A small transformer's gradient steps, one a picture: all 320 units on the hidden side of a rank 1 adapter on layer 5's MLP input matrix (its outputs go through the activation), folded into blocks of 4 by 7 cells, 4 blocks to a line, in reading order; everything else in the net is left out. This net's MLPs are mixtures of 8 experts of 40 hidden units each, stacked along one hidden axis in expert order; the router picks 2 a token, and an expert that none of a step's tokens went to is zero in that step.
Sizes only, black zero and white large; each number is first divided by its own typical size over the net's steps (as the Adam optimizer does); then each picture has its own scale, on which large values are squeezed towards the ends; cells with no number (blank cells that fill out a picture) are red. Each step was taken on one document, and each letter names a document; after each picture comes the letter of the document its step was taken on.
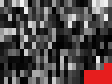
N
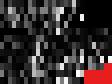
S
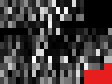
S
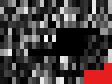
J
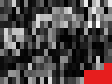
N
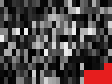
N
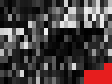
N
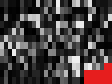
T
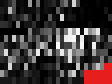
T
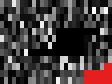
J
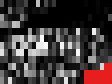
T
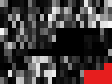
N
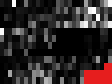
J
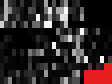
S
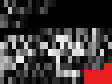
T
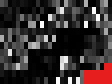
J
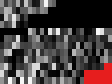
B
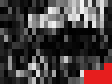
N
